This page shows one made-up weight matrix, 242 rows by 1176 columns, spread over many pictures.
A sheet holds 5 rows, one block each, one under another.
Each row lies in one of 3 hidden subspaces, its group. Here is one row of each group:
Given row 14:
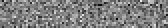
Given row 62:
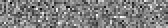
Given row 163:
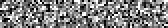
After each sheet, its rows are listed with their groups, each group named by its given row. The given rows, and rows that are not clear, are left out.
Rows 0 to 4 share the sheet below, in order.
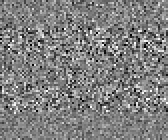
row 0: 163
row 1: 163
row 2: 163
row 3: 62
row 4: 14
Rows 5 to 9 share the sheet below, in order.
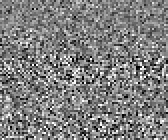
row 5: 163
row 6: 62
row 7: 163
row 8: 62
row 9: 14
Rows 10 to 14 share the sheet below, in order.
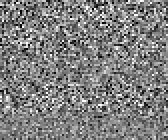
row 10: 14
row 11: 62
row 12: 62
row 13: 62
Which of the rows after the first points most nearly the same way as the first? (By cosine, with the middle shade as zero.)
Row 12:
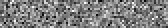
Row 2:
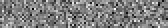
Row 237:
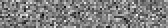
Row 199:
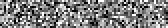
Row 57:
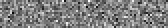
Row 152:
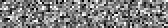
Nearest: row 237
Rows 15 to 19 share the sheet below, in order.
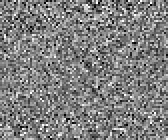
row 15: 14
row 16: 62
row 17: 14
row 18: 14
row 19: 62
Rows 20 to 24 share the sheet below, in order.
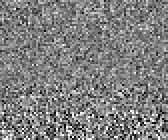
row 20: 14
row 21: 14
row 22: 163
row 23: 14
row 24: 163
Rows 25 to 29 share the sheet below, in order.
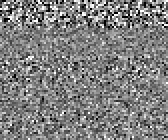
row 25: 163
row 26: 14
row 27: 62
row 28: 62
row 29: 163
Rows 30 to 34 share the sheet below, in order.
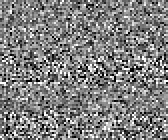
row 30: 163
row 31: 14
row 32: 14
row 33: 62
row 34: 62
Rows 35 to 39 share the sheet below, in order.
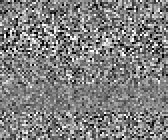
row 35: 14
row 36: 62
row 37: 163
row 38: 62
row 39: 14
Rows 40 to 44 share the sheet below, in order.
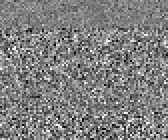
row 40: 14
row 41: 62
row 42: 14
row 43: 14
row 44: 14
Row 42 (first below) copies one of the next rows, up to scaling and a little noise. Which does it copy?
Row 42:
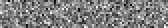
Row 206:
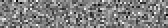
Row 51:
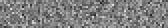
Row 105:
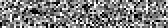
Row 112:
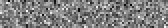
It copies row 112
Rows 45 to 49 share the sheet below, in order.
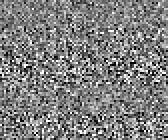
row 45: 163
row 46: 163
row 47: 62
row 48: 62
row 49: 14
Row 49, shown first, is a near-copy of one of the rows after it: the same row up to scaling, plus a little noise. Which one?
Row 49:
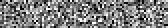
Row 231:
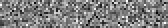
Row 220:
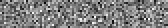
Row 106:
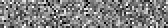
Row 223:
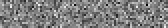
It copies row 220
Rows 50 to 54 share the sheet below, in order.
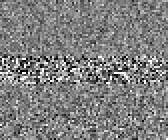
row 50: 163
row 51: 14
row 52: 62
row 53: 163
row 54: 62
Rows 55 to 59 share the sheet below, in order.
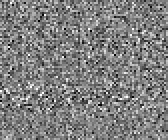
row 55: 62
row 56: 163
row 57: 163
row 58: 62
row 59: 163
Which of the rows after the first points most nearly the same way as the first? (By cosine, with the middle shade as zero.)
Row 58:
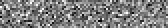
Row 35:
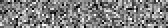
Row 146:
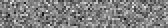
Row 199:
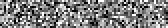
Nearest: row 146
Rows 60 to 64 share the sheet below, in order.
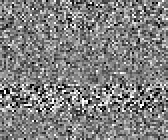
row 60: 163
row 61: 163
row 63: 62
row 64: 163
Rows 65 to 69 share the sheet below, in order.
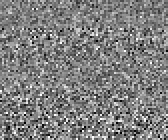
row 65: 163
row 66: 163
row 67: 62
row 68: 62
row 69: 62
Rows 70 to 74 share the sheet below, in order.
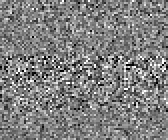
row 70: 163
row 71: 163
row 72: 14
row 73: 62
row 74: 62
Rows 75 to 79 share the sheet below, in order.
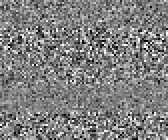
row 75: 62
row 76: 163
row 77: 163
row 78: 14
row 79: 62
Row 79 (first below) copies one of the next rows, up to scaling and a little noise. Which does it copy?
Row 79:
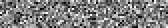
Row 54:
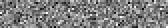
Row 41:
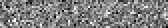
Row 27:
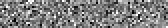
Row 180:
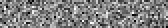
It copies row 54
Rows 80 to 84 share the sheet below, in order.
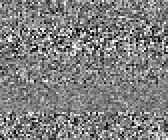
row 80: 14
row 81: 163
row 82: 14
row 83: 62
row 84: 62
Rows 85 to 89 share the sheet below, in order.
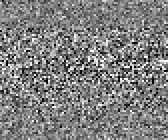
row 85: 14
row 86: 62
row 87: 14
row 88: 62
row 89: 163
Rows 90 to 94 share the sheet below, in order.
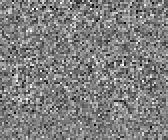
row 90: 163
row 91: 62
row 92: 14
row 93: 62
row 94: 14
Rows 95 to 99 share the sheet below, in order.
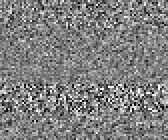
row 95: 163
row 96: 14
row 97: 14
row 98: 163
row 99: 163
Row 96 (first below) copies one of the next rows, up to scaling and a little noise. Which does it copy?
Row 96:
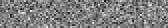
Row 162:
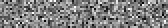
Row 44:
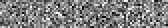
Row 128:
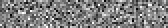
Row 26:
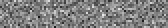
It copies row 128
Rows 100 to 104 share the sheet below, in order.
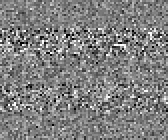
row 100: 14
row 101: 62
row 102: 163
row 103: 62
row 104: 14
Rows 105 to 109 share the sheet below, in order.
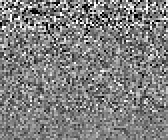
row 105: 14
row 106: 14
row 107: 14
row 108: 163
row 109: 62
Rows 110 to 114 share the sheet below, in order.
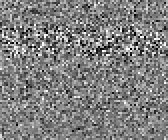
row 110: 14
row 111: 62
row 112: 14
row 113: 62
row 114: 14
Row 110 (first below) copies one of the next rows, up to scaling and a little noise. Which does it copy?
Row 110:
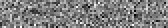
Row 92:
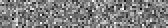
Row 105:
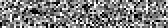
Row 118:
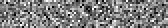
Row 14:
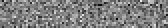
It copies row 105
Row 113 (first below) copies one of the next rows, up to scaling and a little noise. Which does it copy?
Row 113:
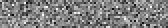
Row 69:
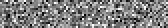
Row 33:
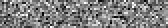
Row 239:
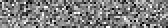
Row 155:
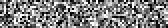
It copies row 239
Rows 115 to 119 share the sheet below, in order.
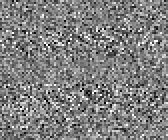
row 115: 62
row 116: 14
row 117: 163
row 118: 14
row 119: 62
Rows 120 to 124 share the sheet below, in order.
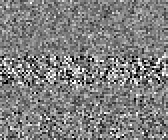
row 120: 62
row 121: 14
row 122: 163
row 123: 163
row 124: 14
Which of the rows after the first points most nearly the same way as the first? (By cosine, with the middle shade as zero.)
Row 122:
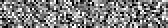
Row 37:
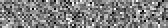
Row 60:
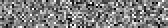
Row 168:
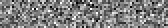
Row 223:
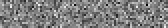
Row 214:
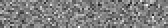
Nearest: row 60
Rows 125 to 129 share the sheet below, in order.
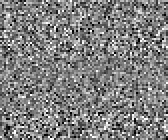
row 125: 62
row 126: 163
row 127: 62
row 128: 14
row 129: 62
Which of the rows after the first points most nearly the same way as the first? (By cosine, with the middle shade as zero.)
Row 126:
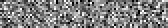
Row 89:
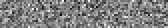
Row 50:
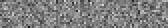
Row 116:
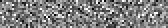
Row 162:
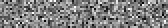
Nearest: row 50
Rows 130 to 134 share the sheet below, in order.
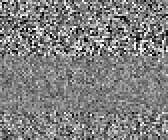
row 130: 62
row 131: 163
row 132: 163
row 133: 14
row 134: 163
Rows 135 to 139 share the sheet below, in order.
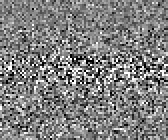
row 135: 163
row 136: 14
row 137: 163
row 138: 14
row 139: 62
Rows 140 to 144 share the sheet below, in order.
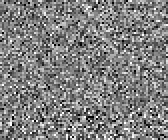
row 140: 14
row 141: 14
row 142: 163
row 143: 14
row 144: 163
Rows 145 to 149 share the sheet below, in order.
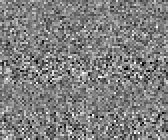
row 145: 14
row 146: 62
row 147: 62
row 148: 163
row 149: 163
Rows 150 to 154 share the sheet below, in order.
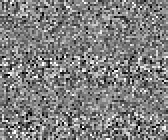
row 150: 62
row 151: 14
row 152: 163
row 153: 62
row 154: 62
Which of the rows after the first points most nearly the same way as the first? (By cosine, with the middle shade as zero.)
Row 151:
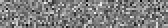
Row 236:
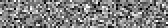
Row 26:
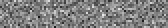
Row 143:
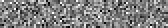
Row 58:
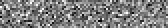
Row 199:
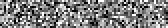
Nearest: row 143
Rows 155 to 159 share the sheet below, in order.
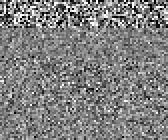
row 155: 62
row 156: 163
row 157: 14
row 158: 163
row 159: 14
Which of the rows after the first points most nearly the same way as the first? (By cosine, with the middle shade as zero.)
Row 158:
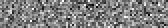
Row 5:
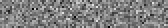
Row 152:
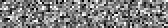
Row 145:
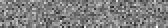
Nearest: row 145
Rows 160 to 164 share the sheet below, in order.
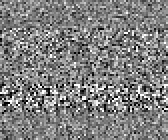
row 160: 62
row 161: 62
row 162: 14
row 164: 163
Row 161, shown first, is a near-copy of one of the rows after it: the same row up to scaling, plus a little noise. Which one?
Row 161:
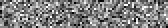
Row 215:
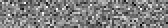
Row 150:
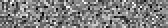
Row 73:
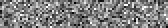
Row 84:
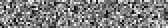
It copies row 73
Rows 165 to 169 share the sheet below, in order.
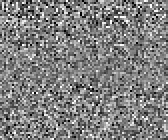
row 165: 62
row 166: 62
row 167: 62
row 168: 163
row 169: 62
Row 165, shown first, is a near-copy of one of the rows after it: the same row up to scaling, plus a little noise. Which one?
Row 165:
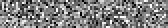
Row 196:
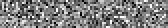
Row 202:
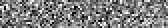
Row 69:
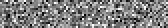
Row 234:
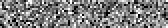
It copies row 196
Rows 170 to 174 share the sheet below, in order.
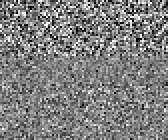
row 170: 14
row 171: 163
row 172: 62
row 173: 14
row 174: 14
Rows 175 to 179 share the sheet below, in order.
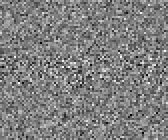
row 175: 62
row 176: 14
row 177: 14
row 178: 163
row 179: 14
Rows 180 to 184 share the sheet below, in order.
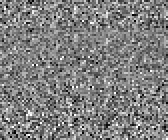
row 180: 62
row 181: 62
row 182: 163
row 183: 163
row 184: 62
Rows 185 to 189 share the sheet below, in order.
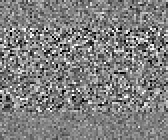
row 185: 163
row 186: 14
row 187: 62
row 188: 62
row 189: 14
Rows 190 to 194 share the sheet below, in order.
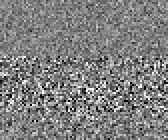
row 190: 163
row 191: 62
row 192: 14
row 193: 163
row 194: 163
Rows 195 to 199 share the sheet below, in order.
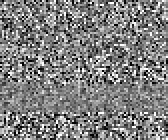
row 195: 163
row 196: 62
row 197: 163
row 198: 163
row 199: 62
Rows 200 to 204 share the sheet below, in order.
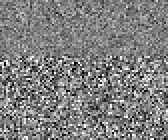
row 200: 14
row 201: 62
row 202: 62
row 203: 62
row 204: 14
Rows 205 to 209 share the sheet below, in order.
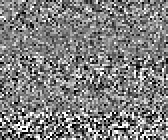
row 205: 14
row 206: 14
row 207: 163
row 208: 14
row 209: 62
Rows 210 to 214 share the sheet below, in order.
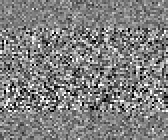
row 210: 163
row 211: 14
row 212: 163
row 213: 62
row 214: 14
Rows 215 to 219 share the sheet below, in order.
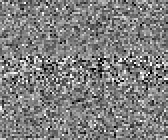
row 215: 62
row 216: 163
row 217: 14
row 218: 14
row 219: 14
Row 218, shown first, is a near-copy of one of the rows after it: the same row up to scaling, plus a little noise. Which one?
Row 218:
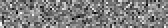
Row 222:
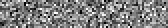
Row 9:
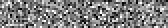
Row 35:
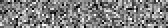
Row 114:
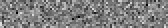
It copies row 114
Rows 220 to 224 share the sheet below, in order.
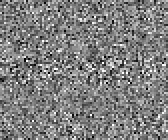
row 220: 14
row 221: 62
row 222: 14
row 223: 14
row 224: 163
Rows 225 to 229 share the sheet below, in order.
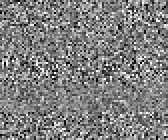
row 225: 14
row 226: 163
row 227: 62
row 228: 62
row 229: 14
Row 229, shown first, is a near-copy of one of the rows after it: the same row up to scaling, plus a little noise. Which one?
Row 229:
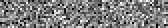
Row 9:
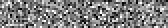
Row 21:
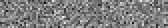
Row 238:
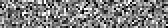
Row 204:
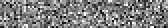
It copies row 21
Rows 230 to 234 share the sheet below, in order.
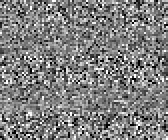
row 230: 14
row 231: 14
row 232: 163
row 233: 62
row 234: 62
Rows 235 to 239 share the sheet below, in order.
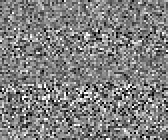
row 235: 163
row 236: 14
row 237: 62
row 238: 14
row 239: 62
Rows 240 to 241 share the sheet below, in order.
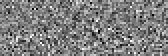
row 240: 163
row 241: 14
